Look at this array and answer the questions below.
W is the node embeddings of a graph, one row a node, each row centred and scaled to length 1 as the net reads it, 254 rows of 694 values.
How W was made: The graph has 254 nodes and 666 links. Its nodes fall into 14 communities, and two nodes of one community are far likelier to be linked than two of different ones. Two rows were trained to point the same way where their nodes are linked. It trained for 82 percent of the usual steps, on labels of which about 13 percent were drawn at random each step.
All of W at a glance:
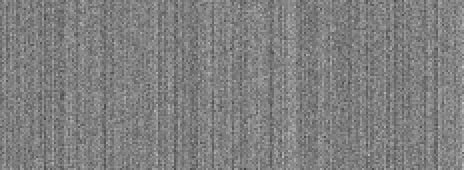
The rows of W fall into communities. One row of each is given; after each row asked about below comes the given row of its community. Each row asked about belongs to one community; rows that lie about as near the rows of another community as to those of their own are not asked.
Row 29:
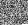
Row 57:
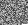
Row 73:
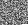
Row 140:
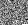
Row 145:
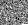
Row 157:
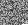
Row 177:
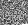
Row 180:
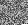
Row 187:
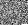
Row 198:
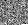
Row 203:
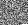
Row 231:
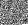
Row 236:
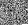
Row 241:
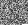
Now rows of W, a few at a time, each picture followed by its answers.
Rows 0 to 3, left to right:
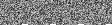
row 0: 57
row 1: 29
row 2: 187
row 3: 203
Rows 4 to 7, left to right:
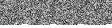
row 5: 140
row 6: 236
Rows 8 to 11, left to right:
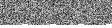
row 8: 140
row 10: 140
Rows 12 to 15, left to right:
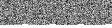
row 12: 187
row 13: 177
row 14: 198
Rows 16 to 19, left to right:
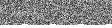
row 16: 180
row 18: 198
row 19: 198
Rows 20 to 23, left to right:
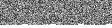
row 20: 140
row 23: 198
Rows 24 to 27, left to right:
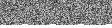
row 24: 236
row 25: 203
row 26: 57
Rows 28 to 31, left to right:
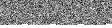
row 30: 236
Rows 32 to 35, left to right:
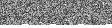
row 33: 187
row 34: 203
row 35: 73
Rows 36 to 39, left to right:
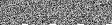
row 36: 57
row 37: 57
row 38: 177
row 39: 29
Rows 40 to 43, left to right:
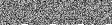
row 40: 140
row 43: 231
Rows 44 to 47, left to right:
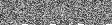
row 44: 140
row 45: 73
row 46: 145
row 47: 231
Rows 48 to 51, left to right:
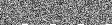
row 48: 187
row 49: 177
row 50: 180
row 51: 187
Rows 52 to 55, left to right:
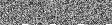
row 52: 180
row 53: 198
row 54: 145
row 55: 241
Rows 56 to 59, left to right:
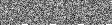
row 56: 187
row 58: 241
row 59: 187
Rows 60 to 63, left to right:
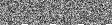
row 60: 73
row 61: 29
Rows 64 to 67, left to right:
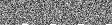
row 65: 73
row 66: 57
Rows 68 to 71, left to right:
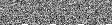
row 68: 145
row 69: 157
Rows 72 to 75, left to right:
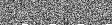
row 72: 180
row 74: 73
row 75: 203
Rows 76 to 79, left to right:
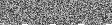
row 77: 73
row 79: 157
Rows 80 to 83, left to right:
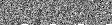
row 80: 203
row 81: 140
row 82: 231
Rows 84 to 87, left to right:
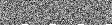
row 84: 177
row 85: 236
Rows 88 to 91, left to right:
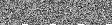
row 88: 140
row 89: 145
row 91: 236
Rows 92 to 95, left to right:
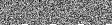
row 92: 241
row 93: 140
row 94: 187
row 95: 57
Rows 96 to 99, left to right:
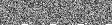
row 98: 140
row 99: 203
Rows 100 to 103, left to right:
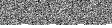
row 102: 231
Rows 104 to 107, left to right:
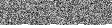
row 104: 73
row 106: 29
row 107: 145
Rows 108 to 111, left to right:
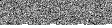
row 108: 236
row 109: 145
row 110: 187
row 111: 145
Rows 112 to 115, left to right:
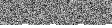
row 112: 157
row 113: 177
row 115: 57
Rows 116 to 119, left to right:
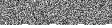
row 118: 140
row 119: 177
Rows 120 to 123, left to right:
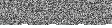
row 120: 177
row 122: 231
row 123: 57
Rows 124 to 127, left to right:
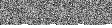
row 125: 145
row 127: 198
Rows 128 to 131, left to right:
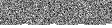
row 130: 157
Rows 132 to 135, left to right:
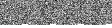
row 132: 57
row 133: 29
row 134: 157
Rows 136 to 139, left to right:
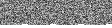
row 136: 187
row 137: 231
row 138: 157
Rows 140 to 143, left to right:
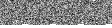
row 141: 241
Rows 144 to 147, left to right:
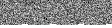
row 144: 231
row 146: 241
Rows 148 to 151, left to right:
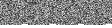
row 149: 180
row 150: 145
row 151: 187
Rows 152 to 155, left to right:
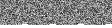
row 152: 140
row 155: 73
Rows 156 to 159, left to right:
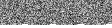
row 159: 241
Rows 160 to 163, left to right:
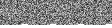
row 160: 177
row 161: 157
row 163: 145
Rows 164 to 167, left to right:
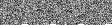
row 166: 198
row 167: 140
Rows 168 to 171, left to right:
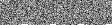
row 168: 140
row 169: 231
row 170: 203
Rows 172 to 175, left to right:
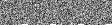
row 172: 198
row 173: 180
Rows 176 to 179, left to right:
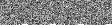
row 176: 177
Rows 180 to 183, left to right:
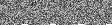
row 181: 187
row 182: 187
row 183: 140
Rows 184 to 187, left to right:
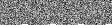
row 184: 73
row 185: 187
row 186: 73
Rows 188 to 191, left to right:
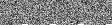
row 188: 198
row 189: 241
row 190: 241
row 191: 180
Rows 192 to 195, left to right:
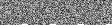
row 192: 187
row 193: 203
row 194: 73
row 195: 236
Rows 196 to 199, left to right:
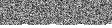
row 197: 157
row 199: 29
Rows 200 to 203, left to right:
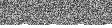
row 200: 177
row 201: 236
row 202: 177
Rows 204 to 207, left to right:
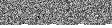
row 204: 180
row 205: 180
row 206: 157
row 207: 236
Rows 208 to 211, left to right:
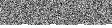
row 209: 198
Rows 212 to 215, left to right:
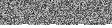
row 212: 73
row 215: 236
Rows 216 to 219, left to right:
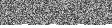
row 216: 203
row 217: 203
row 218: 157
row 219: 231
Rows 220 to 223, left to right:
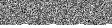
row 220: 180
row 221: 241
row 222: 203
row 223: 145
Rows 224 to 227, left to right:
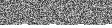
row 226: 73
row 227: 157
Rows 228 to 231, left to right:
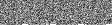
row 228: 73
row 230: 177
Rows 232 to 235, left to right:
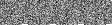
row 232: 177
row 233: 177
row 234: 140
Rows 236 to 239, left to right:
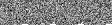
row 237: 241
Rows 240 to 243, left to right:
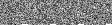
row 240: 73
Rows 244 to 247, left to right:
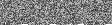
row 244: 203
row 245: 198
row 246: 241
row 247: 236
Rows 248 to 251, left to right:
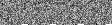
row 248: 73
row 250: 180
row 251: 203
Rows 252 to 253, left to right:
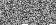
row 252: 145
